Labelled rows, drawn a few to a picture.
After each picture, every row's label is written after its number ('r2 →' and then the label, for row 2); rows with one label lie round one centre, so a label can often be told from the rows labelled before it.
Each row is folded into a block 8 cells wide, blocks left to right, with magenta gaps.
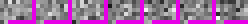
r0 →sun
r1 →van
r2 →sun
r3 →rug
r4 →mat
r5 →rug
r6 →mat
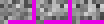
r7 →rug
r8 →van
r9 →van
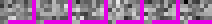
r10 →rug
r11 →van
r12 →mat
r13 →sun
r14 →mat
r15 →mat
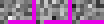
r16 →rug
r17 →sun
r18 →rug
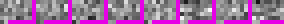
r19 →sun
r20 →van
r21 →sun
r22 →van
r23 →sun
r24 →mat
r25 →van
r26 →mat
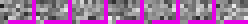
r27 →rug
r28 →mat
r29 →sun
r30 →mat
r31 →van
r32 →van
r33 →rug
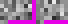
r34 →van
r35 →sun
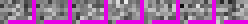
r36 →rug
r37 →rug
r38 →rug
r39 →sun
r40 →van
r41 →rug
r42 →mat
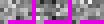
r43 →sun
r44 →mat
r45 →sun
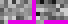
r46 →sun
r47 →mat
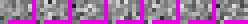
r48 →van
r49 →sun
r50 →rug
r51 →sun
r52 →sun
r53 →van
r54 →rug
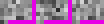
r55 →sun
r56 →mat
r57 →sun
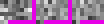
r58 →mat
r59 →sun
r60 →sun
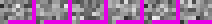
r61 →rug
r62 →van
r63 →mat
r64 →sun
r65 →rug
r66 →sun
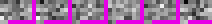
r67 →mat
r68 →mat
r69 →rug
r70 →sun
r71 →rug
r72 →mat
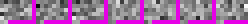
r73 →mat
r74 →rug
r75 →mat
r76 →sun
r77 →sun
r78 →van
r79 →van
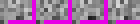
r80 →sun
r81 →sun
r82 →sun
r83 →sun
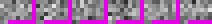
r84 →van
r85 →rug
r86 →sun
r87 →mat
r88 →van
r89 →van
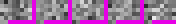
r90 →mat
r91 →van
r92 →sun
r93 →rug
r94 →rug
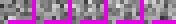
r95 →rug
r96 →van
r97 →van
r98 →sun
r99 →sun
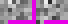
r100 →sun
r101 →sun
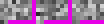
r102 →sun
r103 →mat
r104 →van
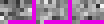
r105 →mat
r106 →sun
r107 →van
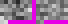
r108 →mat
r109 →rug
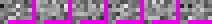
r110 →rug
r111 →van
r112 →van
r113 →rug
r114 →sun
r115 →rug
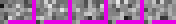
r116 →rug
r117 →sun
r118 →van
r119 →sun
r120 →sun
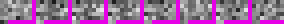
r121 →sun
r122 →mat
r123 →mat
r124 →mat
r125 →mat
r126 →van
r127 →mat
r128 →rug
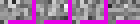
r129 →sun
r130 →van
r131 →sun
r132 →rug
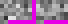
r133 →rug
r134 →van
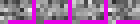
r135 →mat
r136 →van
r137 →van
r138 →mat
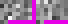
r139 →rug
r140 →sun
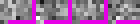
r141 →sun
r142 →mat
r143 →van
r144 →rug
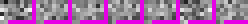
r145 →mat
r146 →van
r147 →van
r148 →van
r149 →van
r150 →mat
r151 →sun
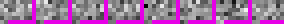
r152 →van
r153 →sun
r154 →van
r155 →van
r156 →rug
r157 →sun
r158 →mat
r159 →van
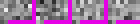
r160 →van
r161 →mat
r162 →sun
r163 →sun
